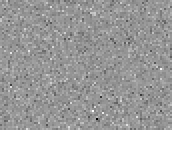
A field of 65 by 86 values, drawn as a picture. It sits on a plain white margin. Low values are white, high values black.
Grain: fine. Histogram: heavy tails on both sides. Stripes: none. Average level on the scale: 40%. Mirror symmetry: none. Seam: none.
